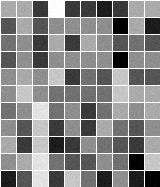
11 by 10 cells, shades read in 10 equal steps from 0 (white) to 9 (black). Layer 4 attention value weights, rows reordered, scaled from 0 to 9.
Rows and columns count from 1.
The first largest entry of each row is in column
7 8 3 8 5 4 6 4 4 9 10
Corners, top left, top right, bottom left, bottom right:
3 3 8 9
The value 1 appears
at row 7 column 3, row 10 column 3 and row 11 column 3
